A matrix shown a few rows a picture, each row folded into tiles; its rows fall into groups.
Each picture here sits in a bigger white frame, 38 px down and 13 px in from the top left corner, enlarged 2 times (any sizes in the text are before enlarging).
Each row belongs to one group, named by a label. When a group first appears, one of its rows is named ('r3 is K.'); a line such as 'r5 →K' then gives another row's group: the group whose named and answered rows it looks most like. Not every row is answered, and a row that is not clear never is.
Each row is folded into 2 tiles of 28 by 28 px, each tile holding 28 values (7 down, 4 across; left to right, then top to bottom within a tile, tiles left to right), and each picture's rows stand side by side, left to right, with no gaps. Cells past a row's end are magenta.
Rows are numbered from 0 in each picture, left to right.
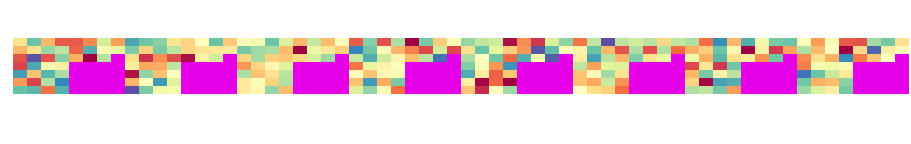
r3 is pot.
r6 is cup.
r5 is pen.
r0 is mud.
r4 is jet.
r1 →cup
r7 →mud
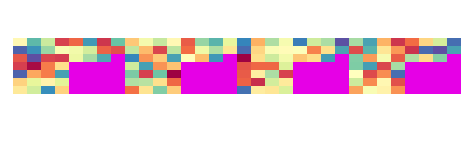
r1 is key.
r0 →pot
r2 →cup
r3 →jet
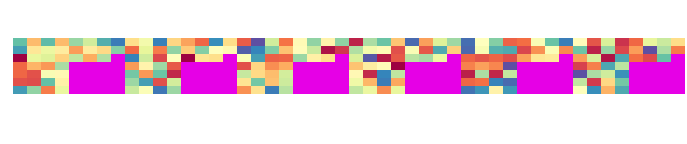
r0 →cup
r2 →pot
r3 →pen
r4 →cup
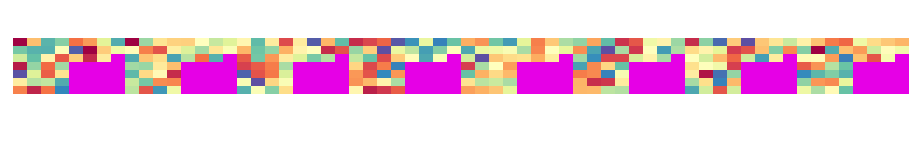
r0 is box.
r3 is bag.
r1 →key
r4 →box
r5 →jet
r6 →pen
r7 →mud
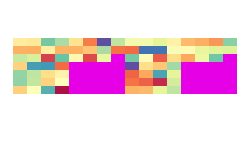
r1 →jet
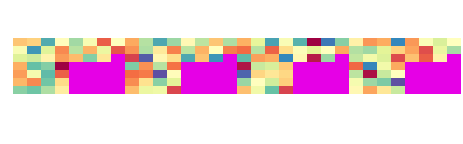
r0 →pen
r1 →pen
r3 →box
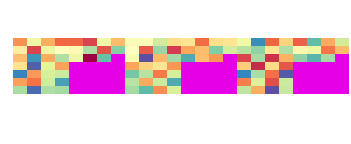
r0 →mud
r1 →mud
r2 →pot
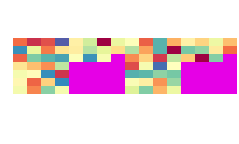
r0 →bag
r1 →mud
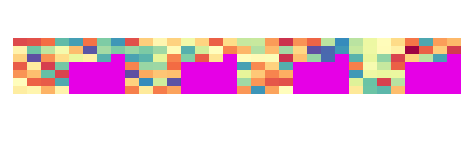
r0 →bag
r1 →box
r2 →jet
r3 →pot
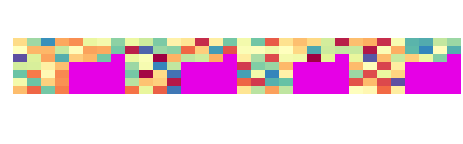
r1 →jet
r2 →mud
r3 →bag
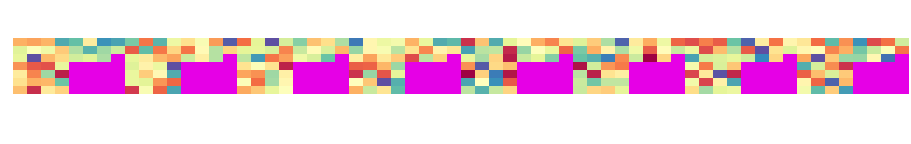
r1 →jet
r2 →pen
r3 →cup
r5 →box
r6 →bag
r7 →pen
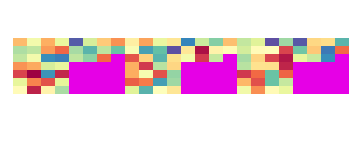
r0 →bag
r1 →cup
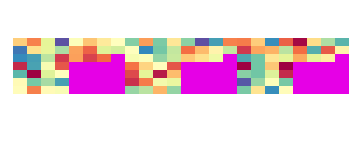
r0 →box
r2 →key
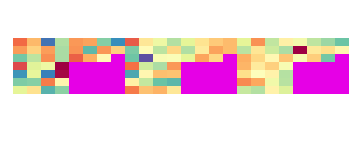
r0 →key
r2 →cup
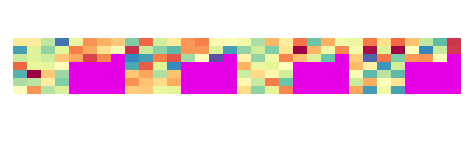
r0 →box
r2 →pot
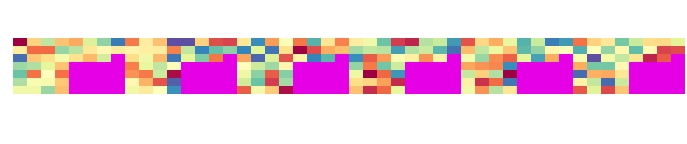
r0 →key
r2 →pot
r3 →jet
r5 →box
